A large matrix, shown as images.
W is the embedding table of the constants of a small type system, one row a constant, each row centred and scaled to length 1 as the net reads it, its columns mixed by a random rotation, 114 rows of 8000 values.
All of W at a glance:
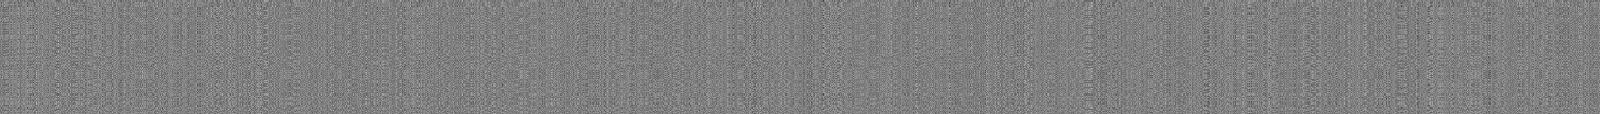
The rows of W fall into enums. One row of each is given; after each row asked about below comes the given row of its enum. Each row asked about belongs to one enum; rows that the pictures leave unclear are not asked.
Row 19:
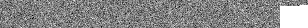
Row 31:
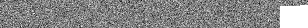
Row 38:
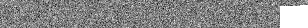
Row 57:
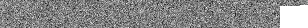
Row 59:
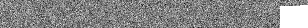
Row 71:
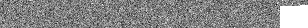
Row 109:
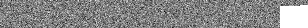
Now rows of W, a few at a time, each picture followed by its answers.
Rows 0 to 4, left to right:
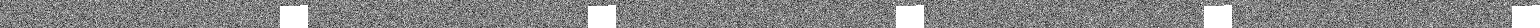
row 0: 109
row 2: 71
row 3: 71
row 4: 38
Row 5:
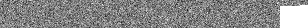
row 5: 71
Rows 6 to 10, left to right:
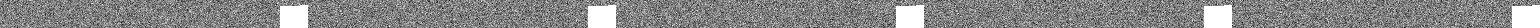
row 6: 71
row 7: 31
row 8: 59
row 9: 31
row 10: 109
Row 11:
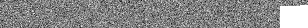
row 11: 31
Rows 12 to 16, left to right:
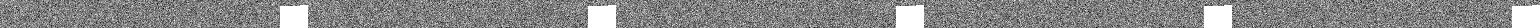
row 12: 38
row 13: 59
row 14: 59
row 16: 31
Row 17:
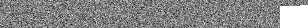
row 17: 109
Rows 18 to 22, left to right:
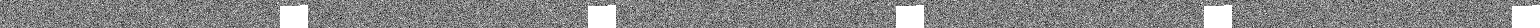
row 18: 71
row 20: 38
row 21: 71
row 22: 31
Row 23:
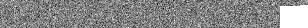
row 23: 38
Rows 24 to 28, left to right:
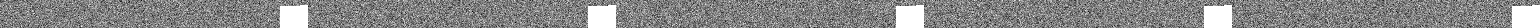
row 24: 31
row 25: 109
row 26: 59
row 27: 109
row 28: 109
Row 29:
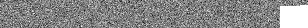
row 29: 31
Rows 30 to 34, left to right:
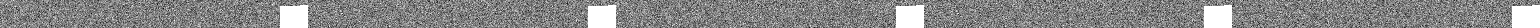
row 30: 38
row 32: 59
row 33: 31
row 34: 109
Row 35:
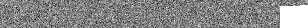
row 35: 38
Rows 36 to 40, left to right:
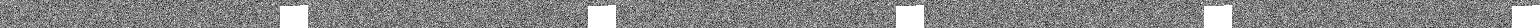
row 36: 38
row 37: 59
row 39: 71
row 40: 59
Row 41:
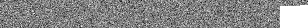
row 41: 31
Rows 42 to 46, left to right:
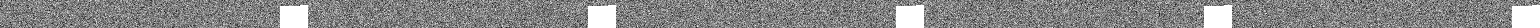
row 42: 109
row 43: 59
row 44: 31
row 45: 57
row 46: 31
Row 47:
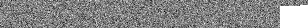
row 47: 109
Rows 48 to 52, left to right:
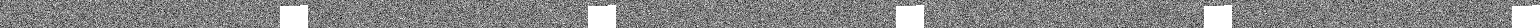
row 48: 109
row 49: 19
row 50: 31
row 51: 59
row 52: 31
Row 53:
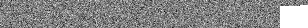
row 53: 109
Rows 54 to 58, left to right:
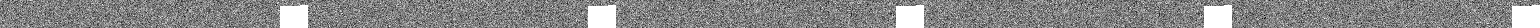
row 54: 71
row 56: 57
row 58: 19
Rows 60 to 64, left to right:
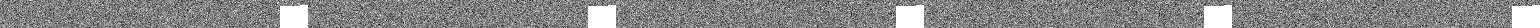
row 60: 71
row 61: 109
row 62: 57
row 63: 57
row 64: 109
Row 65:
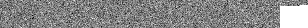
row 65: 19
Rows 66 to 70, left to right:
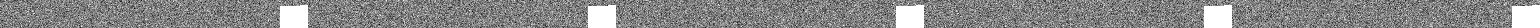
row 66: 31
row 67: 109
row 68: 71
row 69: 31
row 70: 38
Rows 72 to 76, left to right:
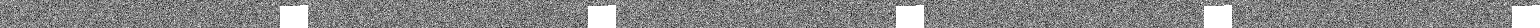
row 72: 38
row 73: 59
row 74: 57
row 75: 71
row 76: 38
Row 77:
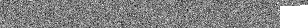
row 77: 71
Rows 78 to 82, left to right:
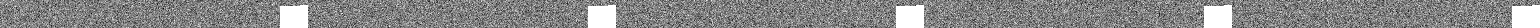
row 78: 38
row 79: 31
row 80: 109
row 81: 57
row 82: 109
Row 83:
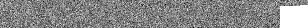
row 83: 59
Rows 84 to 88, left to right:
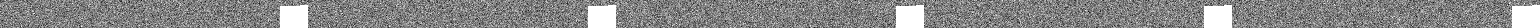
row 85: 31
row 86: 59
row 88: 71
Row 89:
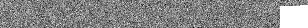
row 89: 59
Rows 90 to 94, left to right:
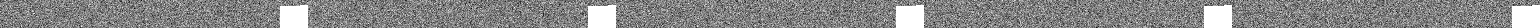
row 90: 31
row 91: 57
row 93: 109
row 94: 109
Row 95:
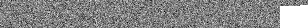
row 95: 109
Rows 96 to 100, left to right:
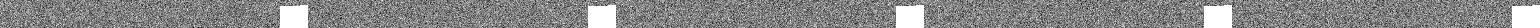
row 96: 59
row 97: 19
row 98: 38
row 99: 38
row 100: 109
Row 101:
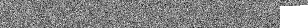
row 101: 59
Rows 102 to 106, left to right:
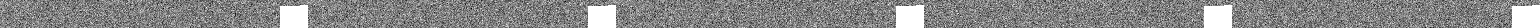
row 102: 57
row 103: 38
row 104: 38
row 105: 31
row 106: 59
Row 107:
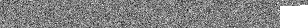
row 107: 71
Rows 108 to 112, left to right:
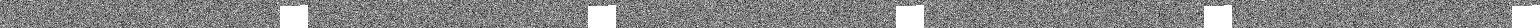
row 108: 71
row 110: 31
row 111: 57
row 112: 71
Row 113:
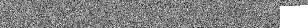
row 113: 59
